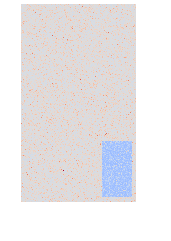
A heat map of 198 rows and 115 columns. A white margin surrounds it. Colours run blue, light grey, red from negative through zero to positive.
Average level on the scale: 50%. Odd patch: lower, in the bottom right. Mirror symmetry: none. Ninth with the lowest average: bottom right. Stripes: none.
